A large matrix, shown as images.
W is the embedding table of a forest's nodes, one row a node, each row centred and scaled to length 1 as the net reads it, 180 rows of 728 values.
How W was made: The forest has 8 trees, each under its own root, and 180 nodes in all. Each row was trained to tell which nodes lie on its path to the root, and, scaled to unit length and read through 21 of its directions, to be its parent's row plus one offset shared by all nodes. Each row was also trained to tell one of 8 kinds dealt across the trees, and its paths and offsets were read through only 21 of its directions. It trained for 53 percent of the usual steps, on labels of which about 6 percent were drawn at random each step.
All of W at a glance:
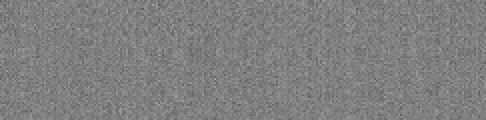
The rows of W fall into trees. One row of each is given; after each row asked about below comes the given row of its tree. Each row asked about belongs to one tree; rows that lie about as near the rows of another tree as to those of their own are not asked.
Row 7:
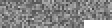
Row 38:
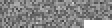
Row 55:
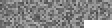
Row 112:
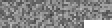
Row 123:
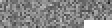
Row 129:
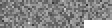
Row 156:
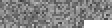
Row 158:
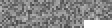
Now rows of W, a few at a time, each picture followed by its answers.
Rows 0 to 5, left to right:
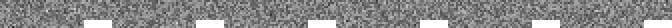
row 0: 7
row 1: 158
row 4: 38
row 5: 123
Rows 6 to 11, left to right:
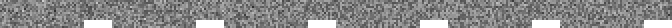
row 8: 7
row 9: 158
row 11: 123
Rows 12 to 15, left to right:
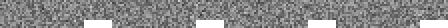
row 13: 158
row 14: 7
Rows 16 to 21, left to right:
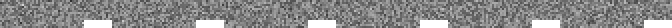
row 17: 158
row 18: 158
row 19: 158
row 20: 156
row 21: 123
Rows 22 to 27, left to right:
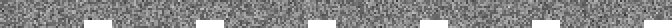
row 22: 112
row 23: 112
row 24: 158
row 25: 123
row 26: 7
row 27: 123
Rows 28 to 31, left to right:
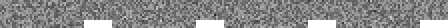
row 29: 156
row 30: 156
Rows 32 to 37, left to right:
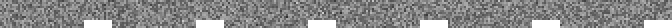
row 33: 158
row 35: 38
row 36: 38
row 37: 7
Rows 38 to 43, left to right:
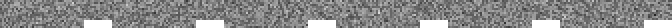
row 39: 156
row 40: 158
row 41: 7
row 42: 129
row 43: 129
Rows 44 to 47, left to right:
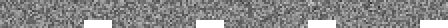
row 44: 123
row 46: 129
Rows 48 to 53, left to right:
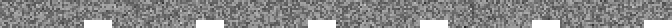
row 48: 112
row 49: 123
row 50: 158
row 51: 158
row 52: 123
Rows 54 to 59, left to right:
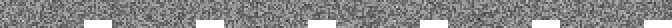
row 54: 129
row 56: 7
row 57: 7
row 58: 123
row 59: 7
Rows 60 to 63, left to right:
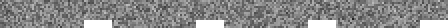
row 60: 123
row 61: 38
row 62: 7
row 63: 123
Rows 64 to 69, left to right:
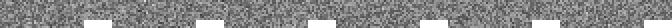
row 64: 7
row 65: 129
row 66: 123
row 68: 38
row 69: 55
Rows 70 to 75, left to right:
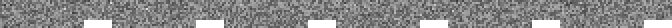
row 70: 156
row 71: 158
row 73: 129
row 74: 112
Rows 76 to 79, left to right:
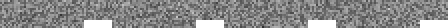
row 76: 156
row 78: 7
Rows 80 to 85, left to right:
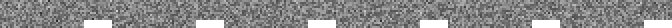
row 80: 158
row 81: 158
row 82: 38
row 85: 7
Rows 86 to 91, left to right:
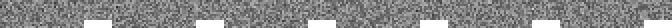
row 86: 123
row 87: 158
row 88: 129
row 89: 129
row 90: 123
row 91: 7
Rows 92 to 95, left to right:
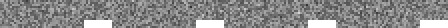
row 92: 7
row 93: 7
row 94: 7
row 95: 156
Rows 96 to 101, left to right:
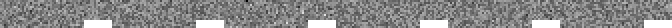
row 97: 129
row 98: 123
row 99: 38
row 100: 158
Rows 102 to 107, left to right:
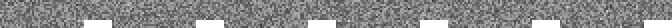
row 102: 38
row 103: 38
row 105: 112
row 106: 123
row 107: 55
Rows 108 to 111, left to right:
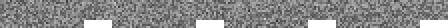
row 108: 129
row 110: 129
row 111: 38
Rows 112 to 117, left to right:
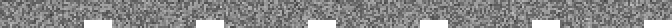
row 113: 156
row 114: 158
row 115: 123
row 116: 38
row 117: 7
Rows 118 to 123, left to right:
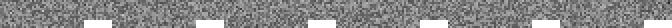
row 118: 7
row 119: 158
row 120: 112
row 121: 123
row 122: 158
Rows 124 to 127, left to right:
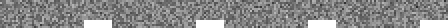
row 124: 7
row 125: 38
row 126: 158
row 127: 123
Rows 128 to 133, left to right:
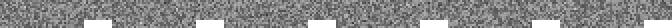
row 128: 112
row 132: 158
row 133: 7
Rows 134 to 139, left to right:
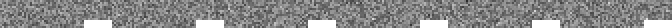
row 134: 123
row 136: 7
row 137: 129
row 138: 7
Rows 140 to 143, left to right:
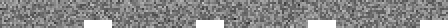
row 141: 129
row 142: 158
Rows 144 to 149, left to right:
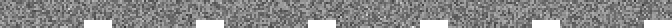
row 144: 7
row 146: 112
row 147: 129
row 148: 112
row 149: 112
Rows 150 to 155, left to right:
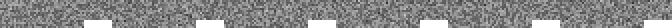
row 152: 112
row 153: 123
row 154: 156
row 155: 156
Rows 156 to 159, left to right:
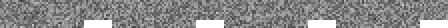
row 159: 129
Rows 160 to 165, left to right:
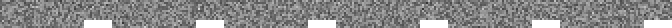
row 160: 156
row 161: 123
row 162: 7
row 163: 112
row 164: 158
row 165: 158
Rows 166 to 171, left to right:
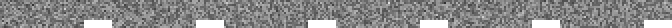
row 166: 129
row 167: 158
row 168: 55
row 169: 123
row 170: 158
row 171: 112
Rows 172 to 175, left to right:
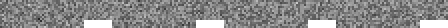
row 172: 129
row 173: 112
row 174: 129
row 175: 7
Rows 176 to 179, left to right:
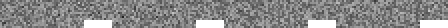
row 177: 123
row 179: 129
